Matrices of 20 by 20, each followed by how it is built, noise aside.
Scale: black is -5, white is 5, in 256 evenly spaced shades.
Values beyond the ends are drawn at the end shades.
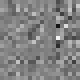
low rank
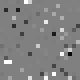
sparse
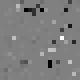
sparse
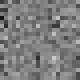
low rank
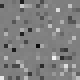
sparse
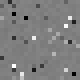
sparse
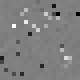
sparse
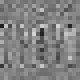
low rank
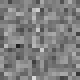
low rank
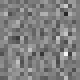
low rank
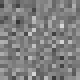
low rank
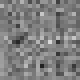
low rank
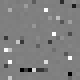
sparse
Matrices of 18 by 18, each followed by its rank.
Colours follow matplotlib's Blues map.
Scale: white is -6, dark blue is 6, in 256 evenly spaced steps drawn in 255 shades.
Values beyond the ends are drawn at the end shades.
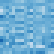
three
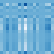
one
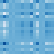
one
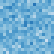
full rank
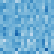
three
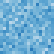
full rank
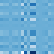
one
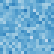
full rank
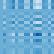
one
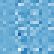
three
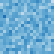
full rank
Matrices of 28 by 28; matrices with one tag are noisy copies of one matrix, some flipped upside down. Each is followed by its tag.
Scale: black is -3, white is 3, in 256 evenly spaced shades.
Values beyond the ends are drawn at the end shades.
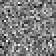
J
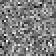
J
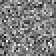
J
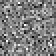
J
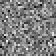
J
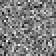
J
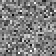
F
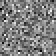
J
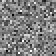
F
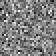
J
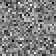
F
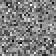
F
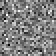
J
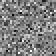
F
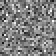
J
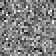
J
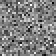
F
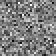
F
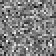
J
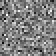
J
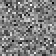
F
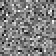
J
